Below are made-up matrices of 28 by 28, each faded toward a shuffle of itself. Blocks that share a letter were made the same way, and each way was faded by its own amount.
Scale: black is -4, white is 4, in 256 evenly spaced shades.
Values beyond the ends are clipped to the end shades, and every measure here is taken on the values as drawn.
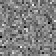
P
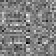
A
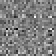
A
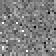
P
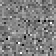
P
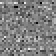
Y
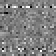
Y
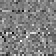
Y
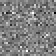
Y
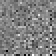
A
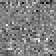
Y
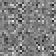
A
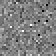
P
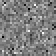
P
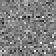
Y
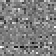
Y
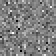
P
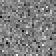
P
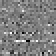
Y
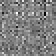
A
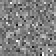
P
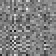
A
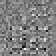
A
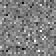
P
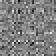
A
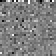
Y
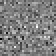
Y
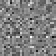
A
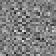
A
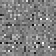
Y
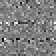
Y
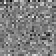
Y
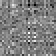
A
